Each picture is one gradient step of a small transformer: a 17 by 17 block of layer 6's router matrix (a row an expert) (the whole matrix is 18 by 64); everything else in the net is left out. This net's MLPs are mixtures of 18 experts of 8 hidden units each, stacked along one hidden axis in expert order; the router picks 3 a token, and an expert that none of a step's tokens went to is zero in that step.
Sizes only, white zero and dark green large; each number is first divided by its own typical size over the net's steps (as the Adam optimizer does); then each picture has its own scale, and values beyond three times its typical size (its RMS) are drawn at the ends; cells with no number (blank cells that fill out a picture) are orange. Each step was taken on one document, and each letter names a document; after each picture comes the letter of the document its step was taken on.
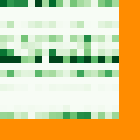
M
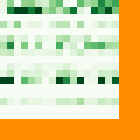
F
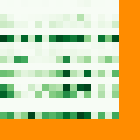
M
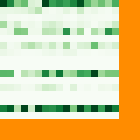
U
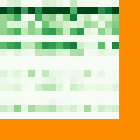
U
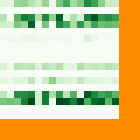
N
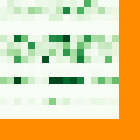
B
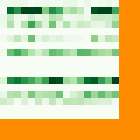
F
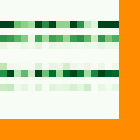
M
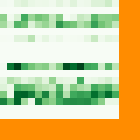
N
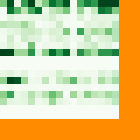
F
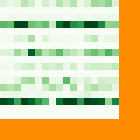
N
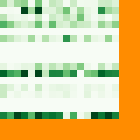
M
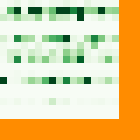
B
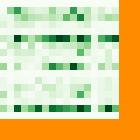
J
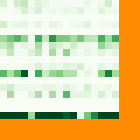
M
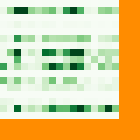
J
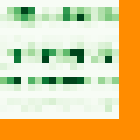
J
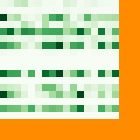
U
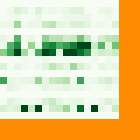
J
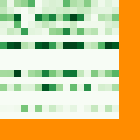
U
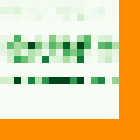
B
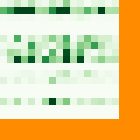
B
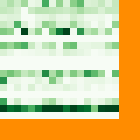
U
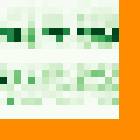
F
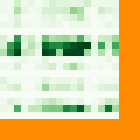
J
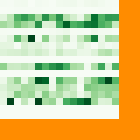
N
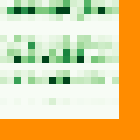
B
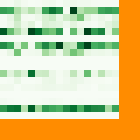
U
